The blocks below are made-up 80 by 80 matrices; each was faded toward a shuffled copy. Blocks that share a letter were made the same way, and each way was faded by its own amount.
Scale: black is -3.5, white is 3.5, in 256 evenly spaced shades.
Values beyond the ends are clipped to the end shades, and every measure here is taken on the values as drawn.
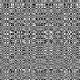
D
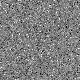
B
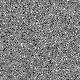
B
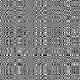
D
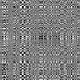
D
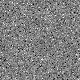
B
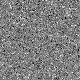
B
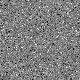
B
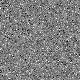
B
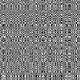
D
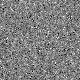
B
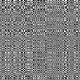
D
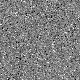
B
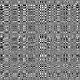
D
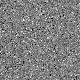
B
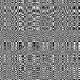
D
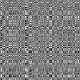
D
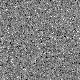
B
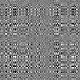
D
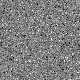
B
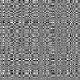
D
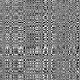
D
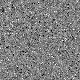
B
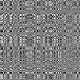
D
